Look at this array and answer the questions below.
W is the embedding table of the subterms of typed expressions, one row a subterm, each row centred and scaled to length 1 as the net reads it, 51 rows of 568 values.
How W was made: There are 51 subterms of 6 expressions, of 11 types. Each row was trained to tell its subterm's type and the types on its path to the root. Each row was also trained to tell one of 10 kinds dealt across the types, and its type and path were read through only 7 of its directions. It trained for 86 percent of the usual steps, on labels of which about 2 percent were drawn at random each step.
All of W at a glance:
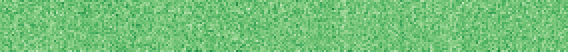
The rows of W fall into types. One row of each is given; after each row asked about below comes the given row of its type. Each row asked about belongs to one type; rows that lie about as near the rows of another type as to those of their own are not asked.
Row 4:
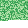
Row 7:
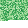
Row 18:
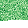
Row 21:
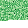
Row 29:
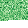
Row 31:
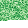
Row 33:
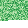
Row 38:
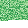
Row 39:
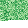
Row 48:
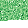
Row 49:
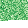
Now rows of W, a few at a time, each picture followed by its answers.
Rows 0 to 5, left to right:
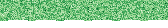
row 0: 4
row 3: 38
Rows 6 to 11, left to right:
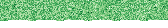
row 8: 21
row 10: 21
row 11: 7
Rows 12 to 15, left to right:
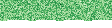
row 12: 21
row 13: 21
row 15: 4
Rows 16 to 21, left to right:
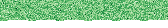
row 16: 31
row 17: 38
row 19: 7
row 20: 18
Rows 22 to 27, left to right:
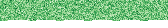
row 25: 4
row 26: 4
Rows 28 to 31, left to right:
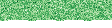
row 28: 4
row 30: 18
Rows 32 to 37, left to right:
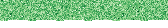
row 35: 18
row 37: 7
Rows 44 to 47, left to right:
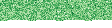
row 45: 21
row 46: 38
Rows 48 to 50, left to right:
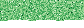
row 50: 38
